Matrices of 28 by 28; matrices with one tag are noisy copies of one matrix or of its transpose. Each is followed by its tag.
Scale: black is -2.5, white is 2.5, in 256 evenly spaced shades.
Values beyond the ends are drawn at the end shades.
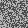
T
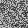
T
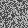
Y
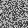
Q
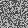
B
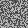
B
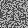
B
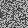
B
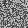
T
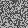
B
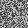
Y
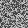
Y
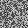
Y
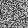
B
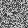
Y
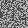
B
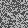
Y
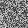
T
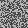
Q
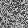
Y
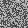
T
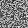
B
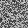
Y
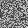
B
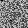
Q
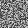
B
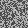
Y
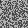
Q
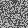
B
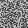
Q
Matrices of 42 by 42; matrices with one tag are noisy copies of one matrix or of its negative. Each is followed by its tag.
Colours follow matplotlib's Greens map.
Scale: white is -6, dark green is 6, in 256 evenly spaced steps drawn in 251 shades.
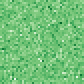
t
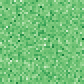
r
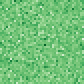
r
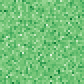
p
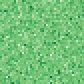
p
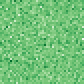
r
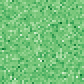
t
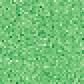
r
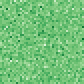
r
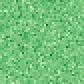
p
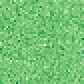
r
